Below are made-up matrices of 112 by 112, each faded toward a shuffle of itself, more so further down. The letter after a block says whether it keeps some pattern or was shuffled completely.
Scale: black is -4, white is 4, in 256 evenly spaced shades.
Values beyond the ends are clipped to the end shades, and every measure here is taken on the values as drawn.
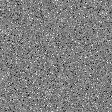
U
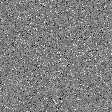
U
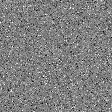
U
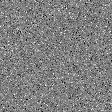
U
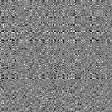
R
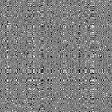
R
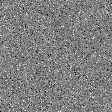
U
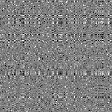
R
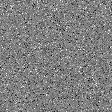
U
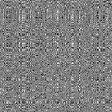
R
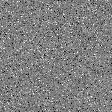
U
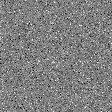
U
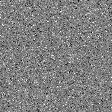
U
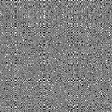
R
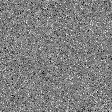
U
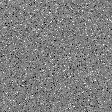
U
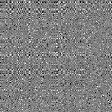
R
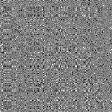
R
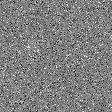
U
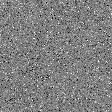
U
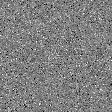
U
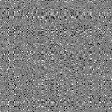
R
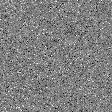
U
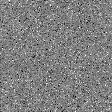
U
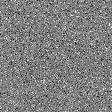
U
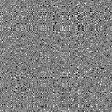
R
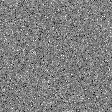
U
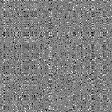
R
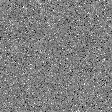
U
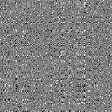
R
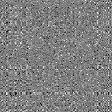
R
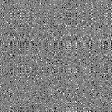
R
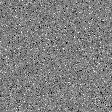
U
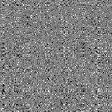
R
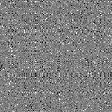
R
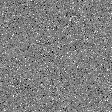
U
